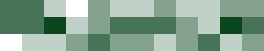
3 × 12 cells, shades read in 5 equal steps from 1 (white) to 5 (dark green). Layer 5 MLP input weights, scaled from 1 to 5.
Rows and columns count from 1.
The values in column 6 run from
2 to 4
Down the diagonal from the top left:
4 4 2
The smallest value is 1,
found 2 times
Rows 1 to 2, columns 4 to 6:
1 3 2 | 2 3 4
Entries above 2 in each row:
6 10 7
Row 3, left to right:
1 2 2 3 4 3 3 2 3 4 2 3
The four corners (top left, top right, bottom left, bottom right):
4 3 1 3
